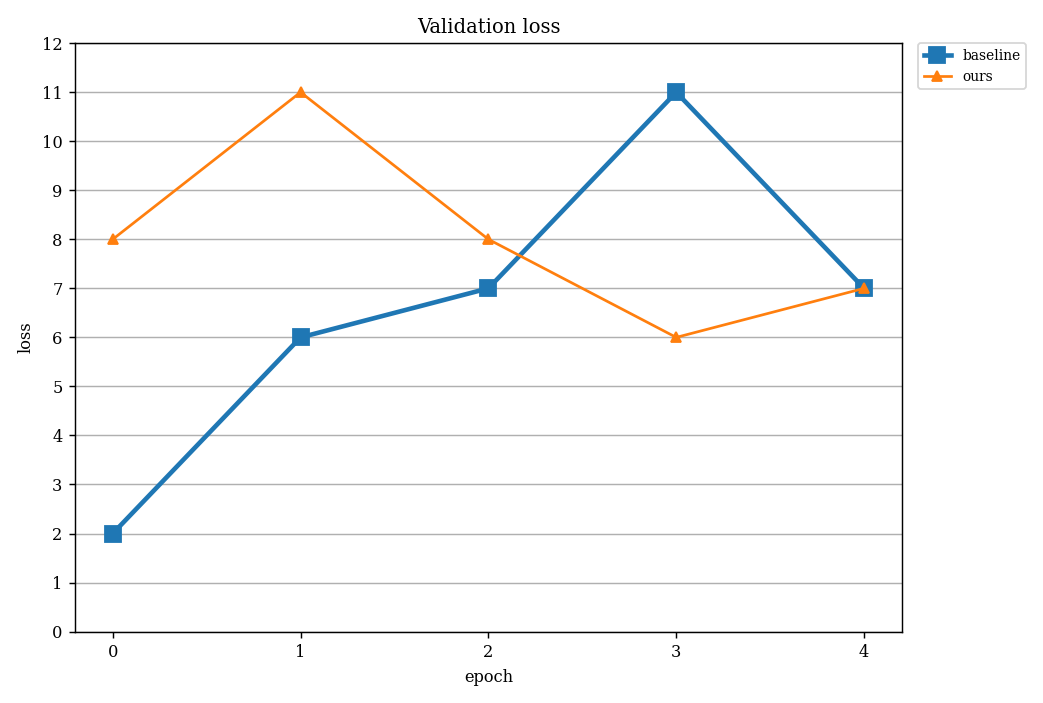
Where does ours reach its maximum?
1
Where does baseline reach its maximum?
3
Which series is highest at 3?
baseline
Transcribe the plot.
Title: Validation loss
x-axis: epoch, ticks 0 1 2 3 4
y-axis: loss, ticks 0 1 2 3 4 5 6 7 8 9 10 11 12
Legend: baseline, ours
Values:
baseline: 2 6 7 11 7
ours: 8 11 8 6 7
